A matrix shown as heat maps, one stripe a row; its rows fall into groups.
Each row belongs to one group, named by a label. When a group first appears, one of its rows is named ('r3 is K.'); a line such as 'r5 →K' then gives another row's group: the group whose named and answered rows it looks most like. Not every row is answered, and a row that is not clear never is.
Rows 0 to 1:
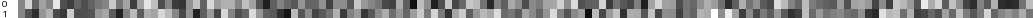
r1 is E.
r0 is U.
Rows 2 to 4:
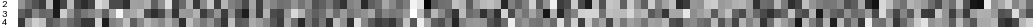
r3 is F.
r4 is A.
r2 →E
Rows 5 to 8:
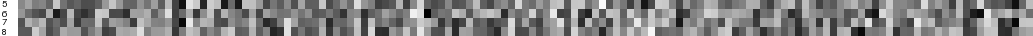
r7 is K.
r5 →U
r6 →E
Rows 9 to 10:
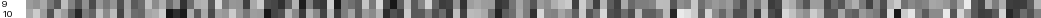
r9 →U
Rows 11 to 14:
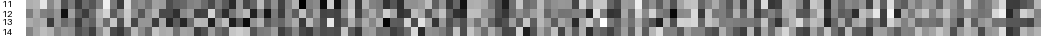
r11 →A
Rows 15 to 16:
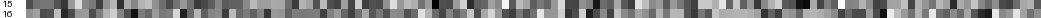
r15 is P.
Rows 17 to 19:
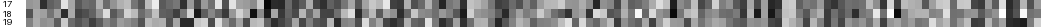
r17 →U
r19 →U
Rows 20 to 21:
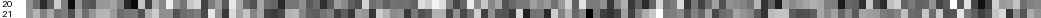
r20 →E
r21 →K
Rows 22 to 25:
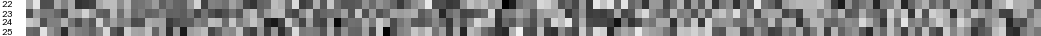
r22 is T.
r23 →P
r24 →U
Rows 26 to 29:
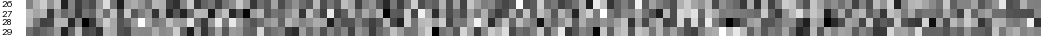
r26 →A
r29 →E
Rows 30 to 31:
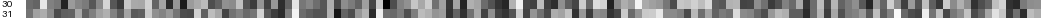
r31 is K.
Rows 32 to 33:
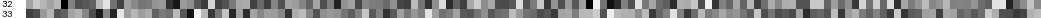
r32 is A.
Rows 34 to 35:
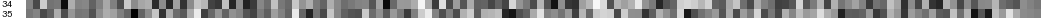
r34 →F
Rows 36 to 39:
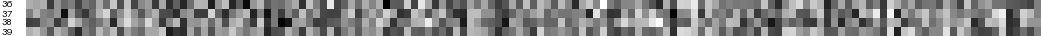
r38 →F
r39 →U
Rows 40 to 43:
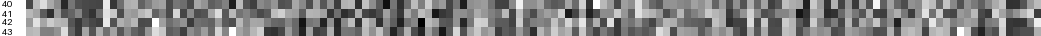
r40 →A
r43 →U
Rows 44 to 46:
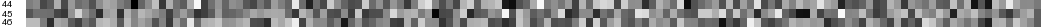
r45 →P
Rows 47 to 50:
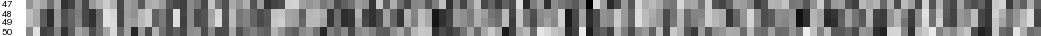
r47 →K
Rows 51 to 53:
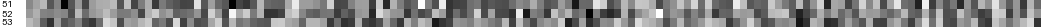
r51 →K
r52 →K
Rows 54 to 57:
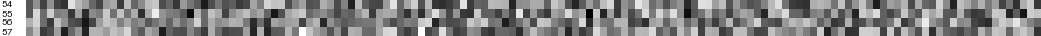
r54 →P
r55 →K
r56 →T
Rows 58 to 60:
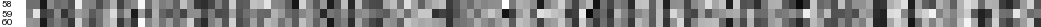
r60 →P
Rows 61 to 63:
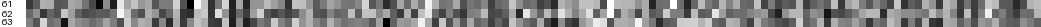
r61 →F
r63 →F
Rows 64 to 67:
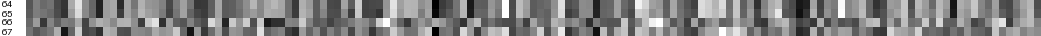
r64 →P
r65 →P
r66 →K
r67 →E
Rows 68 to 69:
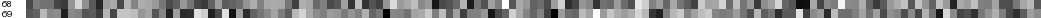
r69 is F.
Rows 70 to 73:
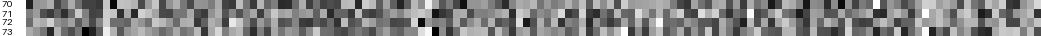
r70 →A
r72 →A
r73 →T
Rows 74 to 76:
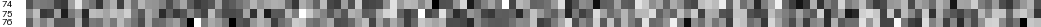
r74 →P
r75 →K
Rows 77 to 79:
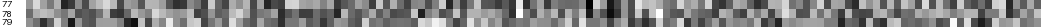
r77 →K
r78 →A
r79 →E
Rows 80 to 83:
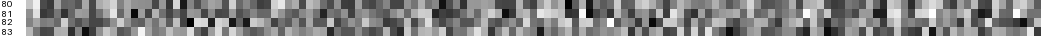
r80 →T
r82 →U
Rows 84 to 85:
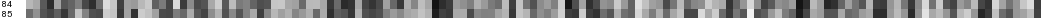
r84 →T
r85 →P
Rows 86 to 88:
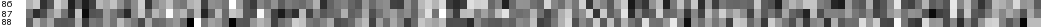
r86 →T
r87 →E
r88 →K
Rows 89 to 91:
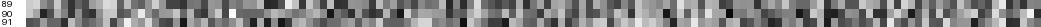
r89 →K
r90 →T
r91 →F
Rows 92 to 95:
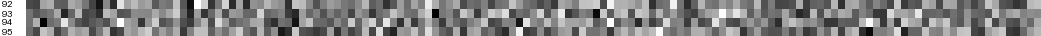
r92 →F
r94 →U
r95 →F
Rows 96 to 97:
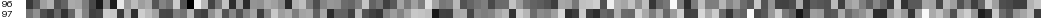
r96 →F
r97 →P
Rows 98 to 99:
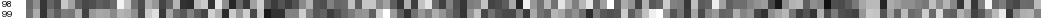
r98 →U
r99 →K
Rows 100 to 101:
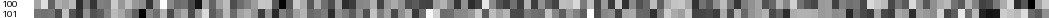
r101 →E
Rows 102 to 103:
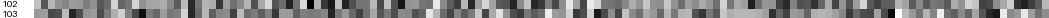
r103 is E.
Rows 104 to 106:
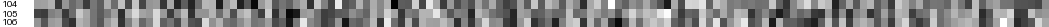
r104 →U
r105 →F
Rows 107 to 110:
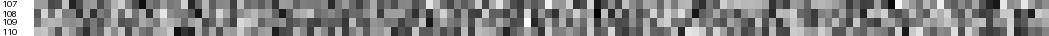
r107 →E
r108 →K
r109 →A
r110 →U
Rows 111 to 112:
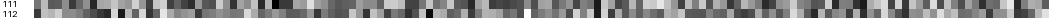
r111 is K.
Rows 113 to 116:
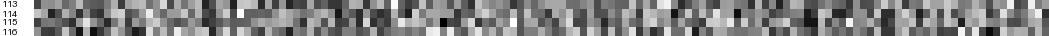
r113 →A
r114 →T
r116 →E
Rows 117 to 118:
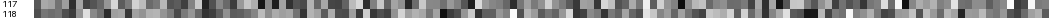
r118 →P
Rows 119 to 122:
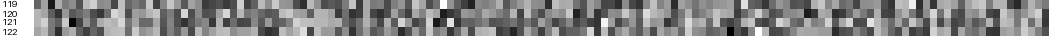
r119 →P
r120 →T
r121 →K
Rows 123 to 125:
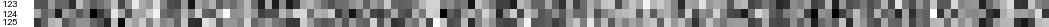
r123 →F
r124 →T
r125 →F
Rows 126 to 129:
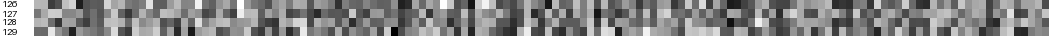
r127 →A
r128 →T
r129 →F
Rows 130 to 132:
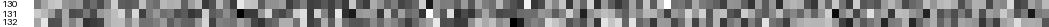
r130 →A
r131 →K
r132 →T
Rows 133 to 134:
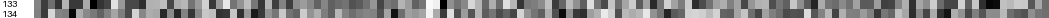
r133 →E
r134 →F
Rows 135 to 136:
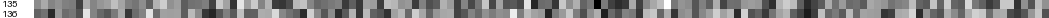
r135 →K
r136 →P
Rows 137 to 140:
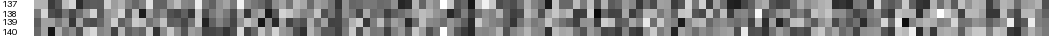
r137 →T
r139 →A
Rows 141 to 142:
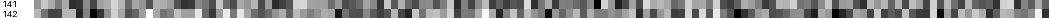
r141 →K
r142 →T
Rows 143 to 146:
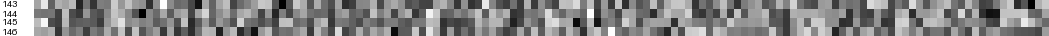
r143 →K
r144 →E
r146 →U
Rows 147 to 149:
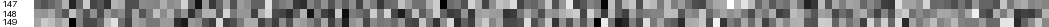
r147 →E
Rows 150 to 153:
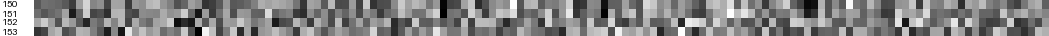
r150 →P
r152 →U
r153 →F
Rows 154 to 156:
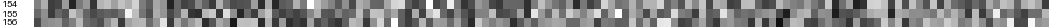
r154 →K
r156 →A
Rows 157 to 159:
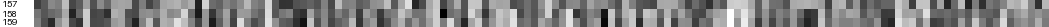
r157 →E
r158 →E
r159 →E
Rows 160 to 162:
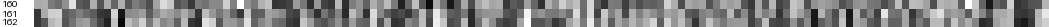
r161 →A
